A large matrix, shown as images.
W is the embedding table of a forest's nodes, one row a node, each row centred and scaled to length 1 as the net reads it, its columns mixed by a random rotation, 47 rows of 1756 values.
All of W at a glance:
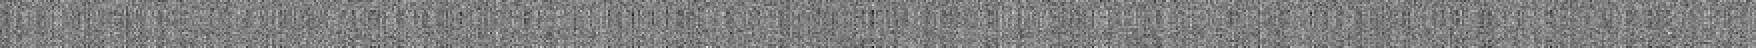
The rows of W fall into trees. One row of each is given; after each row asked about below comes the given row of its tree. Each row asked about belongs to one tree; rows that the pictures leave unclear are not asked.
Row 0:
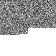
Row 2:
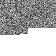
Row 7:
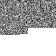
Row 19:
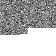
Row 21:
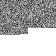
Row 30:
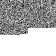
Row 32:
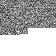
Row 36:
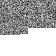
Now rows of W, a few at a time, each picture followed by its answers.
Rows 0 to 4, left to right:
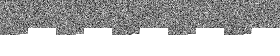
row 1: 0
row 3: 32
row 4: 2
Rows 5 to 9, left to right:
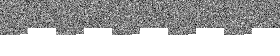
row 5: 36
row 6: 21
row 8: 21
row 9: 32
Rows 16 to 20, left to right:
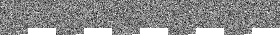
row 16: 32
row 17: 36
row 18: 21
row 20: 19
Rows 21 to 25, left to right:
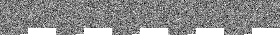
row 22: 19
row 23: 19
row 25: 21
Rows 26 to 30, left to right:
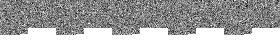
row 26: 19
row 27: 32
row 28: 21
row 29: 7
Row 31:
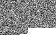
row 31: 2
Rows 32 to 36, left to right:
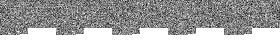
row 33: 32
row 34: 21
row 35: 7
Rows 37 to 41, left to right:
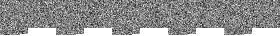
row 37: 7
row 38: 0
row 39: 30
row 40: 19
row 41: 19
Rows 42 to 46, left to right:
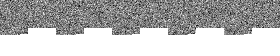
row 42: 21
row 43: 30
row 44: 36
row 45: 2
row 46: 19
